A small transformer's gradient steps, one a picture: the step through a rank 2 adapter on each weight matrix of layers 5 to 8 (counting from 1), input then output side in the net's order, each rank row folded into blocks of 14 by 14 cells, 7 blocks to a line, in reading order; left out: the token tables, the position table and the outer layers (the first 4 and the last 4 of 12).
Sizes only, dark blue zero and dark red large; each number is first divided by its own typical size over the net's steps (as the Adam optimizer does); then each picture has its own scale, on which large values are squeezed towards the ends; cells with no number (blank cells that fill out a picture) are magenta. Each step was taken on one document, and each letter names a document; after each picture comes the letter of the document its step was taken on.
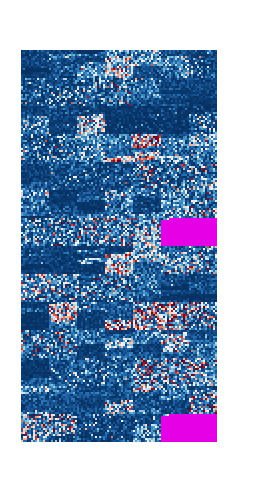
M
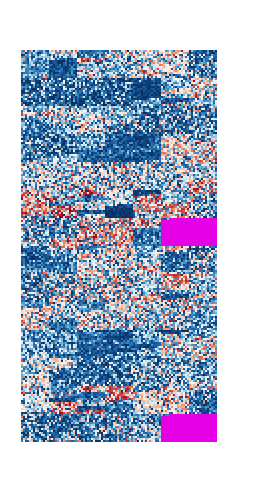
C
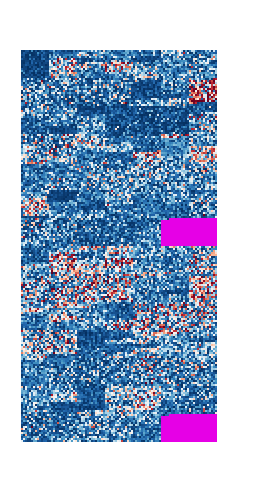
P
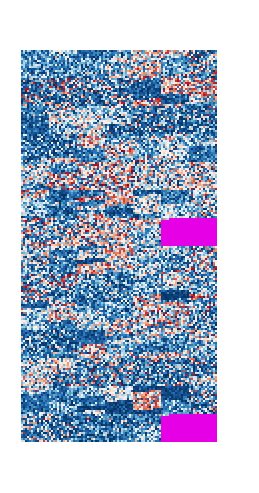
C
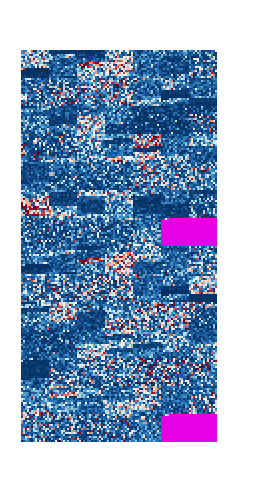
M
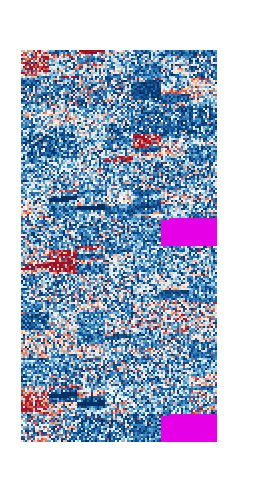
C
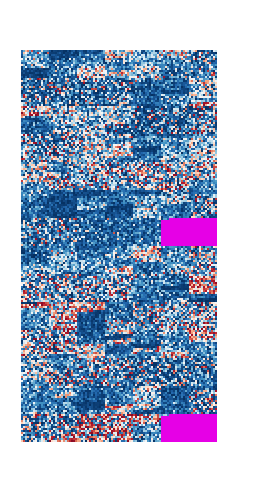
P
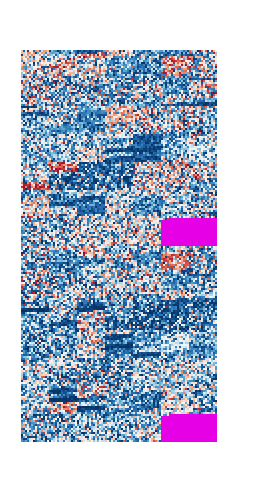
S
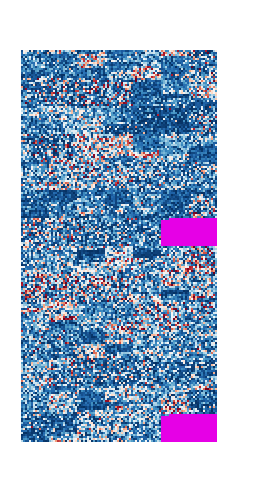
P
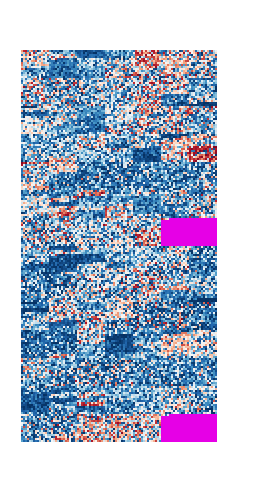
S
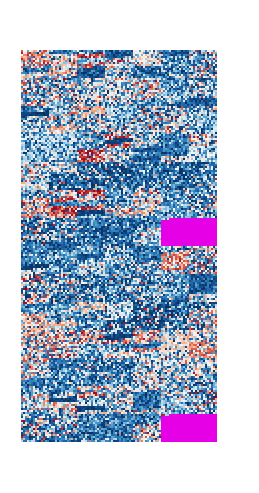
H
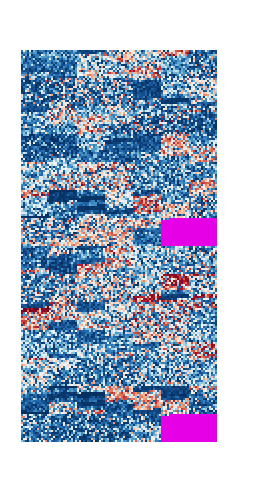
C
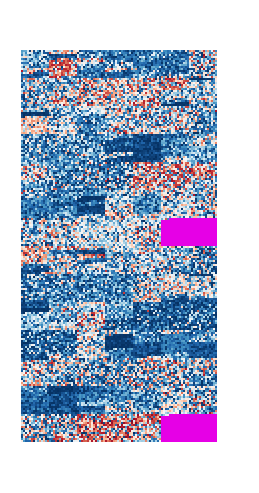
S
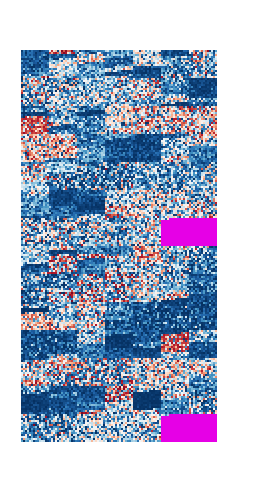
S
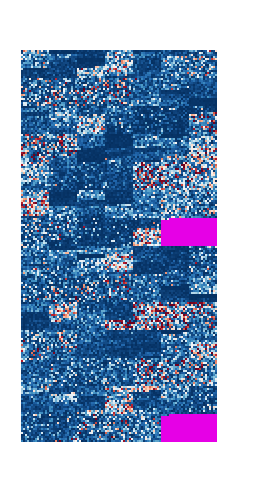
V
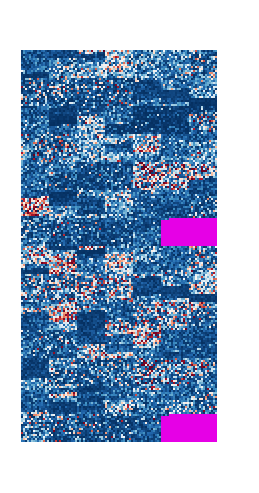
M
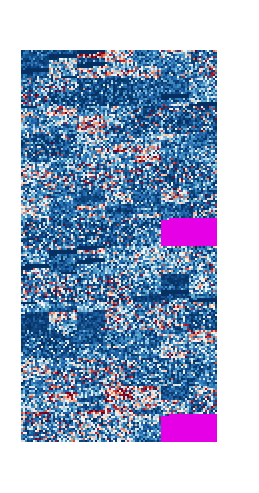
P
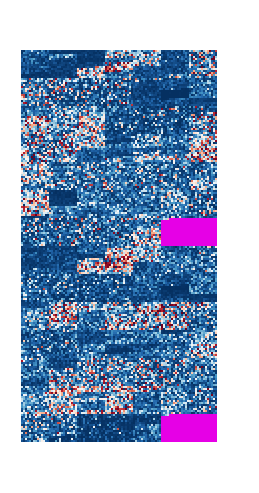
V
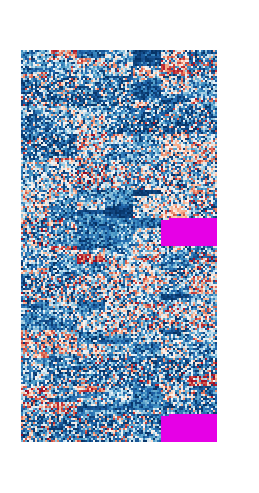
C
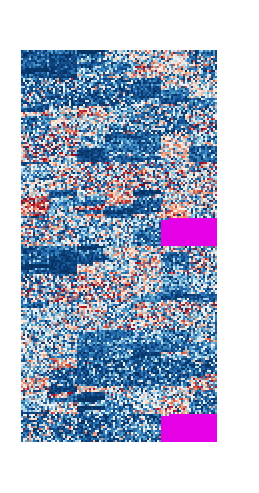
C
